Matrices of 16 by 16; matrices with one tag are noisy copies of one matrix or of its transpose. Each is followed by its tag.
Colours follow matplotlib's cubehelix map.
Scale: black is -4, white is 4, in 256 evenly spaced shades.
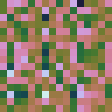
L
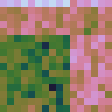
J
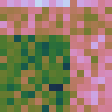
J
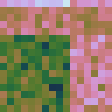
J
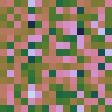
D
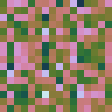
L
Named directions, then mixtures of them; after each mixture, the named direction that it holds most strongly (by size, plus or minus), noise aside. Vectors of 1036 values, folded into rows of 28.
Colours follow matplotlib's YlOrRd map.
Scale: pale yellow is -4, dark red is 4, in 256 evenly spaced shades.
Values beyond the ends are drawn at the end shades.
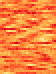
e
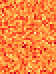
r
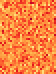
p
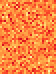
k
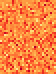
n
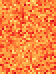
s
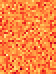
n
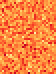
r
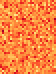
p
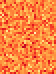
r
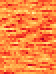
e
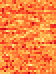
e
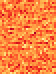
r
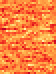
e
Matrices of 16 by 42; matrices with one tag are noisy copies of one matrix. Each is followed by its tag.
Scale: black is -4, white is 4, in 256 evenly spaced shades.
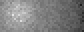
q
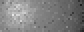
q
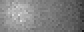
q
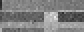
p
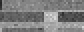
p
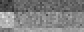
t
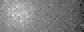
q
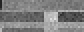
p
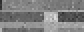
p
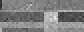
p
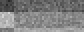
t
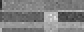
p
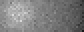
q
